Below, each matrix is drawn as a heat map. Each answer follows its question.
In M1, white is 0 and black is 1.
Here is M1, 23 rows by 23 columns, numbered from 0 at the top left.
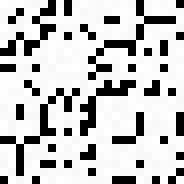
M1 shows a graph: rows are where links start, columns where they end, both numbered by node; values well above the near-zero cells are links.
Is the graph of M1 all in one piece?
yes
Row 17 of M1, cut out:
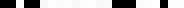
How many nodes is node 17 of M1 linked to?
8
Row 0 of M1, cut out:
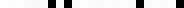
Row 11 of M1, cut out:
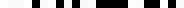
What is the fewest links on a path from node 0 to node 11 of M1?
3
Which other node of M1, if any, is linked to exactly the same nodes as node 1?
node 20
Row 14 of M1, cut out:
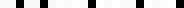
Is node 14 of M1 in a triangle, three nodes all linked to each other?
no
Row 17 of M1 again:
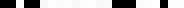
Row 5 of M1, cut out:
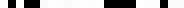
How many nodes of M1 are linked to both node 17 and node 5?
7
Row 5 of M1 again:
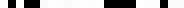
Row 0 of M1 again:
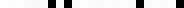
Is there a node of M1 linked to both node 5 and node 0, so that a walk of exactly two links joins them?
no
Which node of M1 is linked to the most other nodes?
node 11
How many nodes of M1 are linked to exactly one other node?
2
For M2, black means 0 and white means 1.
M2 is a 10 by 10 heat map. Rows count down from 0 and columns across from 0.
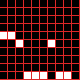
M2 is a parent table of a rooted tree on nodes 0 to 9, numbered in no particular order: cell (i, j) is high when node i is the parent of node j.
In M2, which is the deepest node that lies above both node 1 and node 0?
4
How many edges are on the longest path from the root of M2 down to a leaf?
2
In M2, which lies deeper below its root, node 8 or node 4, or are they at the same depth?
the same depth
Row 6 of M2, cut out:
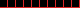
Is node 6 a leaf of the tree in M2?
yes
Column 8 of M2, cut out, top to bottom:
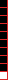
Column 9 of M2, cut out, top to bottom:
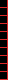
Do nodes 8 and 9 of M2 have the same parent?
no
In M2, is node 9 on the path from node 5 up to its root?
yes
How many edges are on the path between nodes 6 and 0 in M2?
4
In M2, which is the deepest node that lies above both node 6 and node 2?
5
